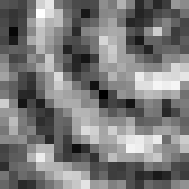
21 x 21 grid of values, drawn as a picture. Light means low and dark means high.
Rings: centred on the top right. Mirror symmetry: none. Slope: none. Odd rows or columns: none. Ninth with the lowest average: middle right.
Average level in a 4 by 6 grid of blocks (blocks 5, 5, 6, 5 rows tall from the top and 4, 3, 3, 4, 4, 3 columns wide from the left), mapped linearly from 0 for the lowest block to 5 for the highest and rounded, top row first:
5 0 5 2 5 4 / 4 1 5 2 2 1 / 3 4 2 2 2 3 / 4 1 3 3 3 4
